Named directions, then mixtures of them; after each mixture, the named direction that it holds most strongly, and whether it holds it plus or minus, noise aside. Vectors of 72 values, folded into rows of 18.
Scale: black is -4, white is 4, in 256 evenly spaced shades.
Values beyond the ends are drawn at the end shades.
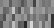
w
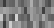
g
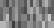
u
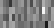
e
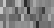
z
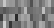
g, minus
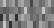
g, minus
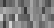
g, plus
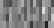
e, plus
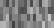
u, plus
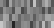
u, plus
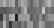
g, minus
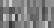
e, minus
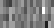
e, plus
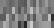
w, plus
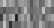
g, minus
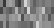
z, minus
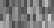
u, plus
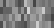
z, minus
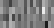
e, plus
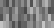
u, plus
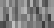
u, minus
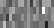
e, plus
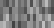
u, plus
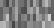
u, plus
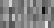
e, minus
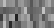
g, minus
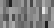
e, plus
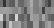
g, plus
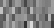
w, plus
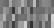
w, minus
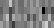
e, minus
